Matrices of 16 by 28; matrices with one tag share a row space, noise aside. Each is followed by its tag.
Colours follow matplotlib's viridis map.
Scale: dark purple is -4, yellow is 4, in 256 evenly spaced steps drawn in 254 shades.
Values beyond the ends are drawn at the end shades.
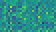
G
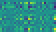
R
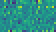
G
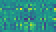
R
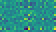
R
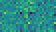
R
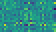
R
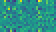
G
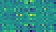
R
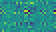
R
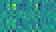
G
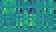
R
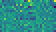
R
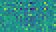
R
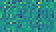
G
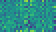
R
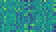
R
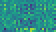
R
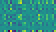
G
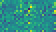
R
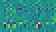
G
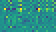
G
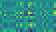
R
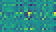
R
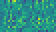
G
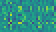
G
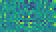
R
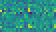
R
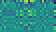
R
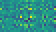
R
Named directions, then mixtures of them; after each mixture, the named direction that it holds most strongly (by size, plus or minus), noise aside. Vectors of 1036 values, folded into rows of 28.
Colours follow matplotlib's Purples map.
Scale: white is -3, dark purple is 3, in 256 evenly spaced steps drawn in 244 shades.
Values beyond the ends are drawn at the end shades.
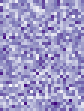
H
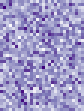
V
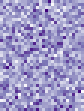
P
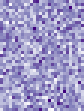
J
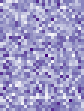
H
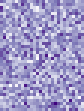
H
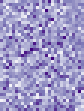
P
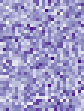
P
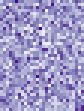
P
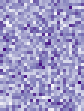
J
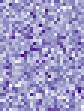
P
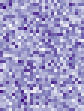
V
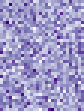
J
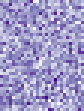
J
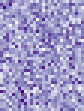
V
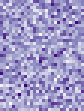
P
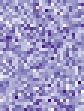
P
